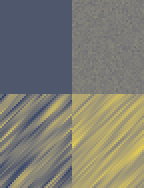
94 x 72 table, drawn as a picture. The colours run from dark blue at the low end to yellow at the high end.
The table splits into 2 rows of 2 panels. Panel 1,1: low, flat. Panel 1,2: middling, fine-grained, faint in contrast. Panel 2,1: middling, slanting up to the right, strong in contrast. Panel 2,2: high, slanting up to the right.
